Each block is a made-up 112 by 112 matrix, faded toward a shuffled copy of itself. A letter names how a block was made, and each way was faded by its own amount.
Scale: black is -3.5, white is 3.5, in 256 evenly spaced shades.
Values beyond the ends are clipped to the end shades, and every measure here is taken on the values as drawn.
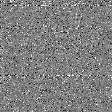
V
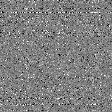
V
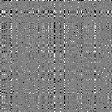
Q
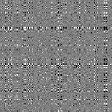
Q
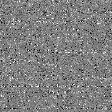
V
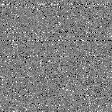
V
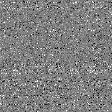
V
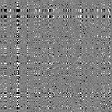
Q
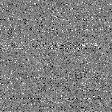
V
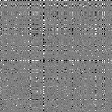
Q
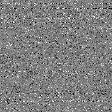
V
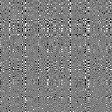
Q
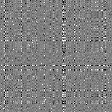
Q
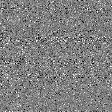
V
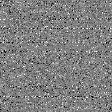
V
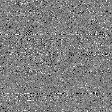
V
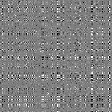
Q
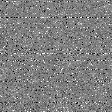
V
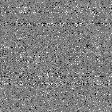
V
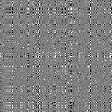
Q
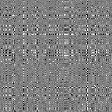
Q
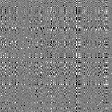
Q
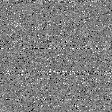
V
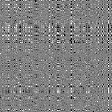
Q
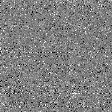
V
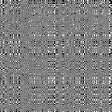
Q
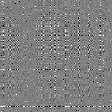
Q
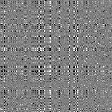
Q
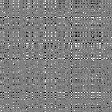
Q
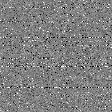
V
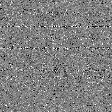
V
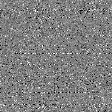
V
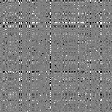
Q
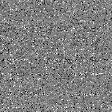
V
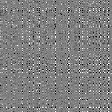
Q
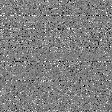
V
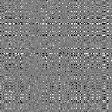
Q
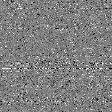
V
